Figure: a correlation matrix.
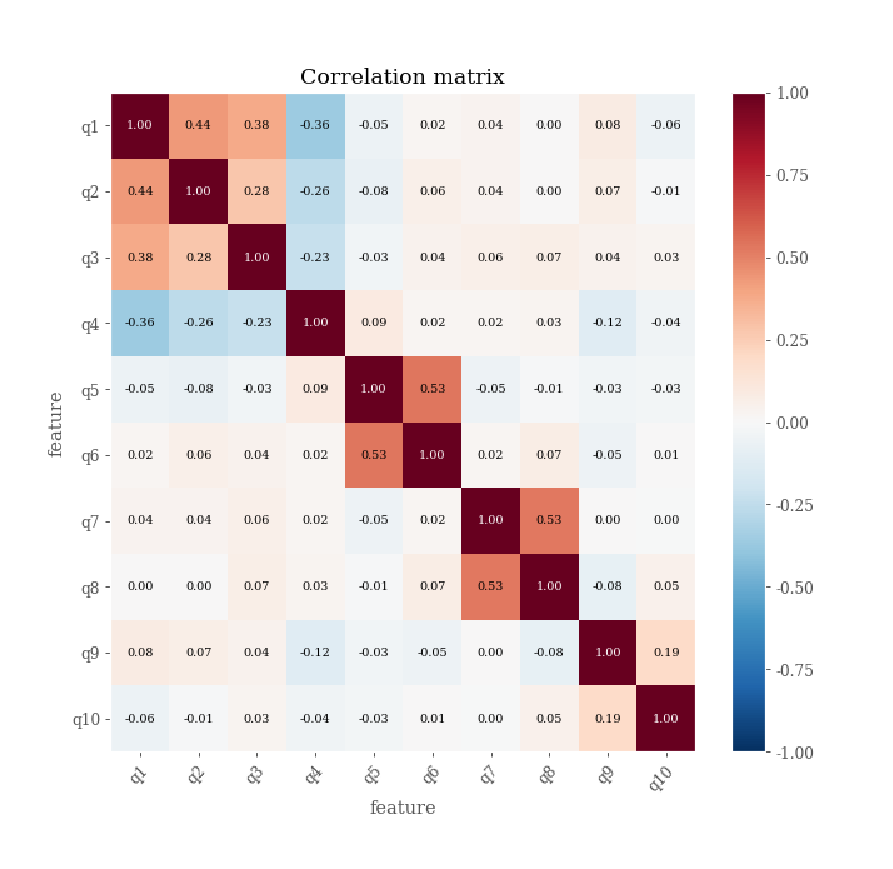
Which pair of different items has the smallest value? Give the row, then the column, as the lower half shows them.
q4, q1
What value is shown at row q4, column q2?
-0.26
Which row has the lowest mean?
q4
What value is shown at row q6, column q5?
0.53
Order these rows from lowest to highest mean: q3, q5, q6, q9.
q9, q5, q3, q6
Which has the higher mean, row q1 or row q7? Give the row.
q7
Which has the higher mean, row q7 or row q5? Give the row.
q7
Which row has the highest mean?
q6
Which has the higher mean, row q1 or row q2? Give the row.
q2
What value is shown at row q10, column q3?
0.03
